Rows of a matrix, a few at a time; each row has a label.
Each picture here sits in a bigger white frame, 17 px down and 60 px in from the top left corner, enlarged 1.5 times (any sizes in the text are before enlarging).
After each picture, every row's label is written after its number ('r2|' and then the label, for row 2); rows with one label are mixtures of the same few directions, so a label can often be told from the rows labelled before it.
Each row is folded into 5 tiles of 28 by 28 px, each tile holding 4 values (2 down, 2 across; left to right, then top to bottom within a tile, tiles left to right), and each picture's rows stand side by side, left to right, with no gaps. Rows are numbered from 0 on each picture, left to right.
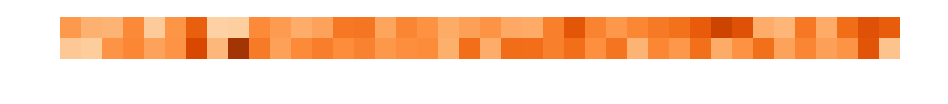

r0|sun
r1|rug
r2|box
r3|rug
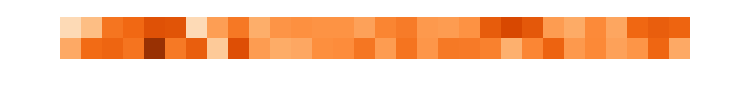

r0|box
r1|sun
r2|rug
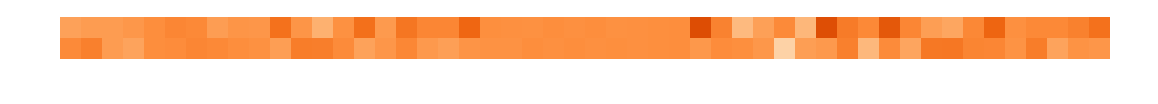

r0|rug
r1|box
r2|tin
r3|box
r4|box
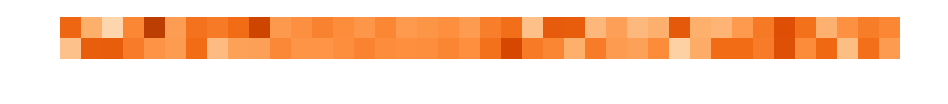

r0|box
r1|box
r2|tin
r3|box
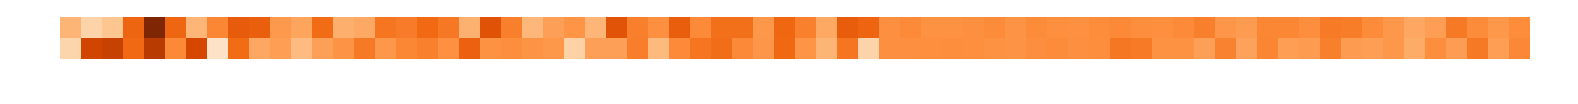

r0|box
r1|tin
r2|box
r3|sun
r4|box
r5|sun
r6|box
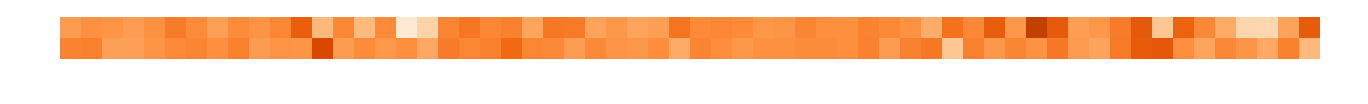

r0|rug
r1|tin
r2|tin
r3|rug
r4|tin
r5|tin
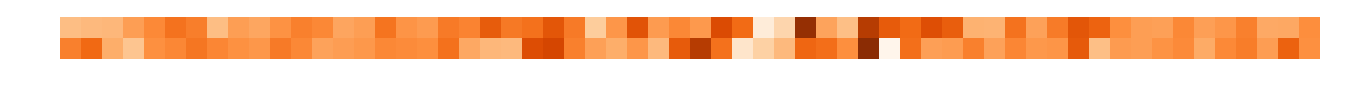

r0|rug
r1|rug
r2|rug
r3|rug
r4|rug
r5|sun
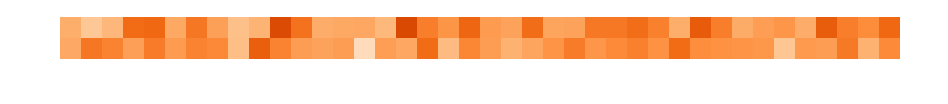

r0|rug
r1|box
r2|tin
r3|box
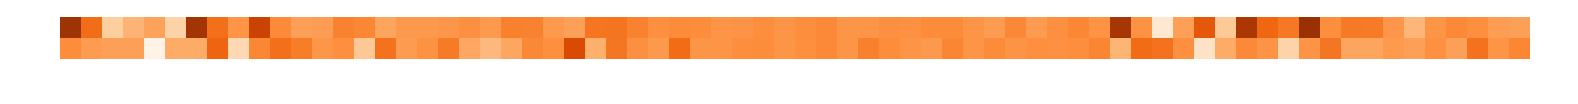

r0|box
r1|sun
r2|sun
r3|sun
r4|tin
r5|box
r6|box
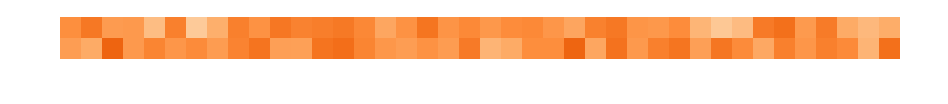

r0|tin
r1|rug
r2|sun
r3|rug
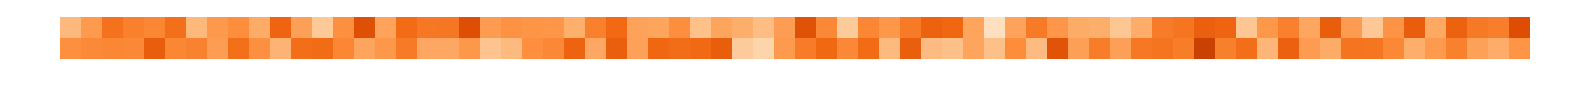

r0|box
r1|box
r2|sun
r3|rug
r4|box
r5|box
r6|box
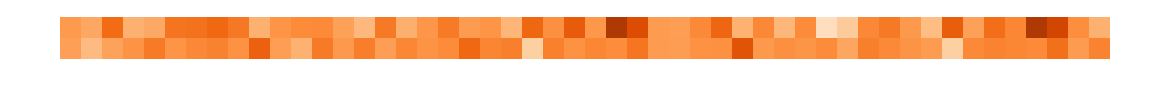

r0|tin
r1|tin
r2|tin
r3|tin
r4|tin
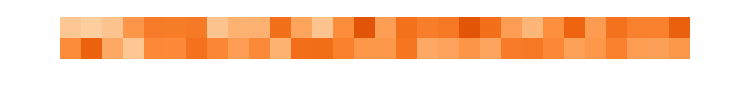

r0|rug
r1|box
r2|box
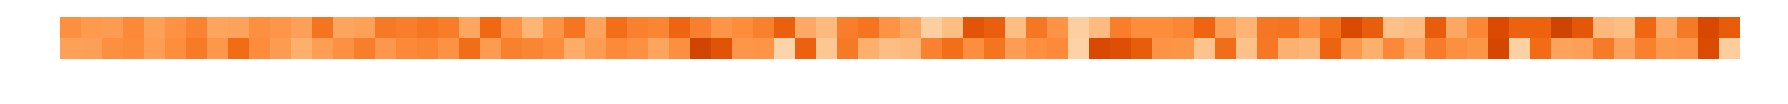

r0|sun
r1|tin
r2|box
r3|sun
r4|rug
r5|sun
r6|rug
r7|rug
